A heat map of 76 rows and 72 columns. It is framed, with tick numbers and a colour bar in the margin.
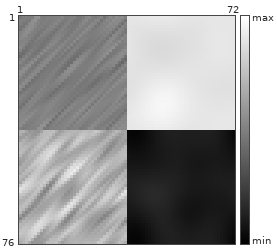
It is made of 2 by 2 panels. Panel 1,1: middling, slanting up to the right, faint in contrast. Panel 1,2: very high, smooth, faint in contrast. Panel 2,1: high, slanting up to the right. Panel 2,2: very low, smooth, faint in contrast.
